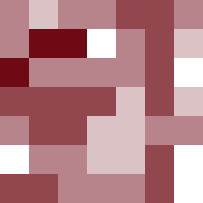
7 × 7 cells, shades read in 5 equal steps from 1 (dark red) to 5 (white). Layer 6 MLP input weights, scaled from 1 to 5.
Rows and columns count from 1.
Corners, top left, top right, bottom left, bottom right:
3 3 2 5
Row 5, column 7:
3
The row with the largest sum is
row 6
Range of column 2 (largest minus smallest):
3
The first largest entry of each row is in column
2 4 7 5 4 1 7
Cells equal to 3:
18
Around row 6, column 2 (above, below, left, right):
2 2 5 3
